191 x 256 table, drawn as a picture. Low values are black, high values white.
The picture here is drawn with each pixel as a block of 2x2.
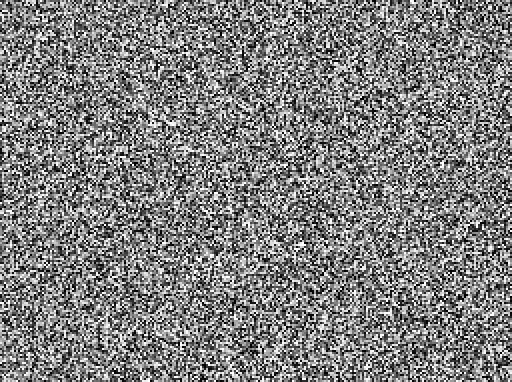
No seam splits the table. On average the colour sits 50% of the way up the scale. There is no overall slope. The values spread evenly over their range. No single row or column stands out from its neighbours. The halves do not mirror each other. The texture is fine-grained noise.
